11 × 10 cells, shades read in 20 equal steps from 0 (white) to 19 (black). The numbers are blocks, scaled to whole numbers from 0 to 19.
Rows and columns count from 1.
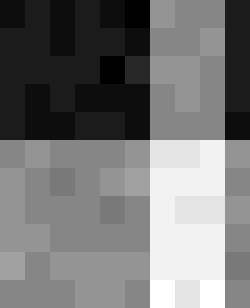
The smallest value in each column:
7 8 8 8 8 7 0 1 0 8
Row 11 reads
9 9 9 8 8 9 0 2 0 9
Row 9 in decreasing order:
9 9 9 9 9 8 8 1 1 1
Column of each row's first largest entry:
6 3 5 2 2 1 3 5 3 10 1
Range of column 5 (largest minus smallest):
11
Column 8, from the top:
9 9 8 8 9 2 1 2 1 1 2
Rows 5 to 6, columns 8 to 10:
9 9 18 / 2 1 8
